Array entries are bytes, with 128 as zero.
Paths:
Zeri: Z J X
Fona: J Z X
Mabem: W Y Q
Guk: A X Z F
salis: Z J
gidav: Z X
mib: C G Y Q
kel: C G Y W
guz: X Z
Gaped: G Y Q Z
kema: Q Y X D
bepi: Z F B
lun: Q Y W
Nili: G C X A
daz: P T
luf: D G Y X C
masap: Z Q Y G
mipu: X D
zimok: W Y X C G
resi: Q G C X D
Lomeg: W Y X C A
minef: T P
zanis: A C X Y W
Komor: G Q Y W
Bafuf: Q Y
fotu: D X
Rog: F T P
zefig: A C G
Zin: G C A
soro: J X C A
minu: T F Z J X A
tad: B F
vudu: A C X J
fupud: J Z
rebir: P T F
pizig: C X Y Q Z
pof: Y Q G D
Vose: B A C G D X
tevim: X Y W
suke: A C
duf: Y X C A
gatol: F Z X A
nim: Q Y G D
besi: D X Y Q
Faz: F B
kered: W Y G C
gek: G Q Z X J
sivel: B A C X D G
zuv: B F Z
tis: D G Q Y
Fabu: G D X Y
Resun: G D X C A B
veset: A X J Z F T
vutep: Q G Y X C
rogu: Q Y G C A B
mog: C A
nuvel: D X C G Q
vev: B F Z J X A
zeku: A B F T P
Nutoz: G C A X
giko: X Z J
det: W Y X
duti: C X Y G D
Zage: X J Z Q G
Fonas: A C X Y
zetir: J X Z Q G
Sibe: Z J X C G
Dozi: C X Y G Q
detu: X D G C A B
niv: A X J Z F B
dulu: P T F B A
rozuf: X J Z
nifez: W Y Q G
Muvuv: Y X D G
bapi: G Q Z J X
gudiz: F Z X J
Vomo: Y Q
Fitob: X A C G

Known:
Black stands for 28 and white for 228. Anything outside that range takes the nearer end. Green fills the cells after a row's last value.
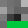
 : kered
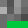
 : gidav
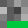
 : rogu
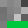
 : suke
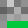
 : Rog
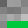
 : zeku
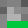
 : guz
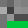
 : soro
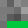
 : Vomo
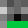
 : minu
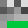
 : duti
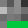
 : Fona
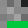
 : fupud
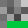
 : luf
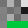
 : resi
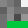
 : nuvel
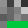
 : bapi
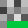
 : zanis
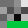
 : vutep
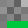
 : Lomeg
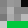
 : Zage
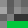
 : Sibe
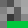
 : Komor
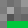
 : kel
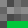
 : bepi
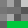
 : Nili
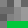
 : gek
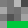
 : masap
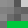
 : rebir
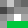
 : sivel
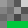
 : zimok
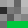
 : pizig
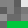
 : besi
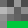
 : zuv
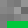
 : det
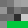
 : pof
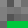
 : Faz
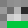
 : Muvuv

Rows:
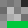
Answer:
giko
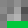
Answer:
mipu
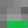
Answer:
fotu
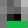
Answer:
nifez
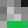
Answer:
rozuf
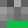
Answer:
tad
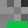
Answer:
salis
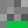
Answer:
tevim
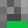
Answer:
mib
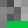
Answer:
tis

